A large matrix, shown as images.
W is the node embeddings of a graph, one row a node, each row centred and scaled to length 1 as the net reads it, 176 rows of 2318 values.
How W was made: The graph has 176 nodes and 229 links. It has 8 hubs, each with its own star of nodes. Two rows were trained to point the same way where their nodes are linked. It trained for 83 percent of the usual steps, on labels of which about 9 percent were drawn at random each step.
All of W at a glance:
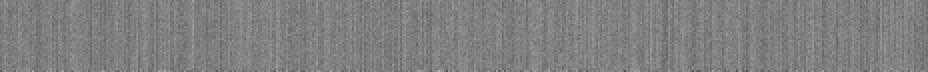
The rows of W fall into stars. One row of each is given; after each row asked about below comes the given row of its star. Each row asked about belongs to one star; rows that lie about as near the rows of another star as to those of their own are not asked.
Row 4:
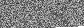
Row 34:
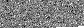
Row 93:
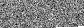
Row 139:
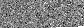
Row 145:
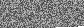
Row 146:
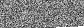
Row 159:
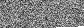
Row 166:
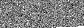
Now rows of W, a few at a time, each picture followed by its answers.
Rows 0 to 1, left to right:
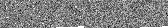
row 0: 34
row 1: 139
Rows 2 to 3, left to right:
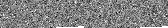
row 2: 34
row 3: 34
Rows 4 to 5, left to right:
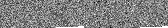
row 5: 159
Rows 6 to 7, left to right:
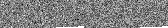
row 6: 145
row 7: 145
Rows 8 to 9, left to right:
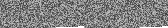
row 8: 139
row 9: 93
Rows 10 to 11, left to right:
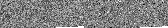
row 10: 93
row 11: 93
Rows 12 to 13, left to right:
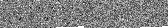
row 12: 145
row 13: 93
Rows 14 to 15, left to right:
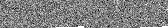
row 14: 139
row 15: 159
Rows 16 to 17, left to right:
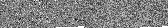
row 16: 145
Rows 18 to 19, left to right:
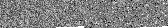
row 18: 166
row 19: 139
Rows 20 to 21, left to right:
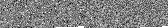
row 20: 93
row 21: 34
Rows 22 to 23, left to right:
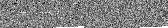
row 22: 93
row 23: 145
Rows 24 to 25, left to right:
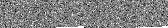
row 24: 166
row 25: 166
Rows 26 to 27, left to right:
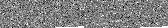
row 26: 93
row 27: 146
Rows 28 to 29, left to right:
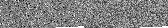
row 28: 4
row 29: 159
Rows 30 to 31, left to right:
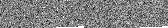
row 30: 145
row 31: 4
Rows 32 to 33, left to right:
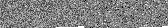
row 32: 93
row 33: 139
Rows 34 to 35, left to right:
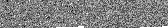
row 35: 145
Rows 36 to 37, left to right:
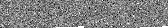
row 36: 146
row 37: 4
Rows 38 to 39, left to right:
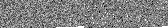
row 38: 166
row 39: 146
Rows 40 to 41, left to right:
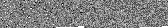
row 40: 159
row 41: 145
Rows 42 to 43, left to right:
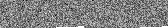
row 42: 93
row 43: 93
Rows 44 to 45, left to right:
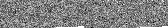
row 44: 139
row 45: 93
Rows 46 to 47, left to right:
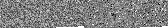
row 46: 159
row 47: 4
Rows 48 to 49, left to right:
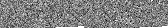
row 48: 146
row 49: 145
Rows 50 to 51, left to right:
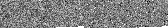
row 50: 139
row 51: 166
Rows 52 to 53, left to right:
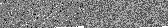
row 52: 159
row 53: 4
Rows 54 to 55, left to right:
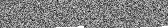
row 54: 166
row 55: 139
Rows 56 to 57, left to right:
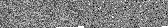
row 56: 146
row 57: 159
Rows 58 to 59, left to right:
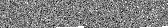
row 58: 166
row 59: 145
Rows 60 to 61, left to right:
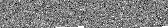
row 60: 93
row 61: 159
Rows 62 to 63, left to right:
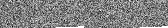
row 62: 4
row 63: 145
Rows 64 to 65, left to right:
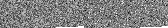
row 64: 93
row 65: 166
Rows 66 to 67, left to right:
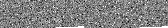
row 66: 145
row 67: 139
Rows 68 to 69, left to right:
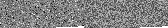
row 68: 4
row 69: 146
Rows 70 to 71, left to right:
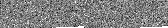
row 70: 34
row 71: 146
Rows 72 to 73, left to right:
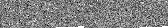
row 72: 4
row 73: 146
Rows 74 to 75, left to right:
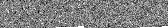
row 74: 145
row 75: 4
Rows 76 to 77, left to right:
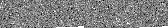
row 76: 146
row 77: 4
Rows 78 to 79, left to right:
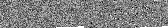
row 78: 146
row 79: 139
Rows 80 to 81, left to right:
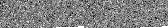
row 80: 34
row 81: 166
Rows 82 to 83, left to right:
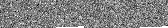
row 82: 146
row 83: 166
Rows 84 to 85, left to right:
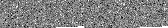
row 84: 159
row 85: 93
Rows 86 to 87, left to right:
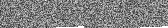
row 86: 145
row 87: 166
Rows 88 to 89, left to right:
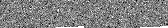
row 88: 145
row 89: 159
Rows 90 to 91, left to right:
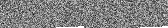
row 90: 34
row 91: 159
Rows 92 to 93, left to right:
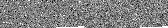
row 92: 146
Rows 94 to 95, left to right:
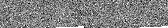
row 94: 93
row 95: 159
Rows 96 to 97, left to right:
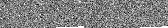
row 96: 146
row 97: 166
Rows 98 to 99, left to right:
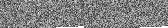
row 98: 34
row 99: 146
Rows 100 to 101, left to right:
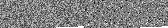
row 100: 4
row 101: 166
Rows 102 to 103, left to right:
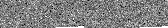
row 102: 4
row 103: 139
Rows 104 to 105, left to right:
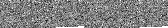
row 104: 145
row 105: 145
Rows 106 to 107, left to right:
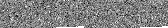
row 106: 93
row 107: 34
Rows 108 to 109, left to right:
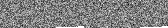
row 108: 93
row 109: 159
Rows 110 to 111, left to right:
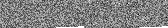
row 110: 159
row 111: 139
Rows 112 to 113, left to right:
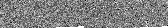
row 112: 34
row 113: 139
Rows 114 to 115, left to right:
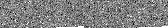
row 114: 34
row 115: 166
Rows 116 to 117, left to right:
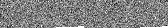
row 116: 145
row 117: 159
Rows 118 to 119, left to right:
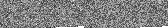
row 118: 93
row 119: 34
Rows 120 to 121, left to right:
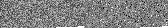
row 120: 166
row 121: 4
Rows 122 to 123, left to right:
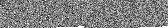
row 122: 34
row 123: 145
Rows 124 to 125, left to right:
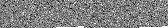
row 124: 93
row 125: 166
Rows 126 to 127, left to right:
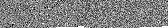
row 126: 139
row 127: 166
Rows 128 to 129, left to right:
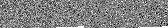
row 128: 166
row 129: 159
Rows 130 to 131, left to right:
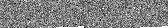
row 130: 93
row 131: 4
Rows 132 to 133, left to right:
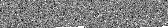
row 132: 145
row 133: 34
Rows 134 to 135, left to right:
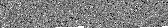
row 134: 166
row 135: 4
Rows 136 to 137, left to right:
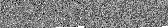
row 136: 93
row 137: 145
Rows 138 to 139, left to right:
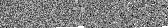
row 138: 166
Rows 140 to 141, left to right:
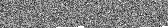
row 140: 139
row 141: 93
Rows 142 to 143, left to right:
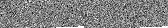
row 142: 34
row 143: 4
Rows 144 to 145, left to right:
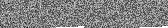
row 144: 139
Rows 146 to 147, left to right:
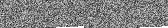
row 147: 166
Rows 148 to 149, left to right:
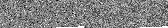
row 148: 34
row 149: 34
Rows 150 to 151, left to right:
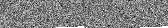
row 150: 93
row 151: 139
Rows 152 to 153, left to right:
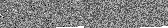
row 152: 146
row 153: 166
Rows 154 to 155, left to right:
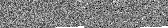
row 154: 146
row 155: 139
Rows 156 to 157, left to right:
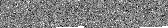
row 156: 34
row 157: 145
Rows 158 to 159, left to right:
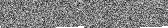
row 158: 93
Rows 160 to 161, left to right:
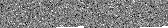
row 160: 139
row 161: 34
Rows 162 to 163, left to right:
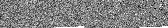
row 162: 166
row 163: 93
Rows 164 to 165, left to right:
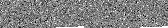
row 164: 145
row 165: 146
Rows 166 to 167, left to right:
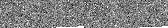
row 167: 166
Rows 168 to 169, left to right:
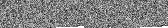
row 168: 34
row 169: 34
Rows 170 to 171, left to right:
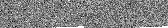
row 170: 166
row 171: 145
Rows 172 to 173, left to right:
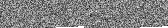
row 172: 145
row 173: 145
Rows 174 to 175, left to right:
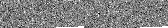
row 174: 145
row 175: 34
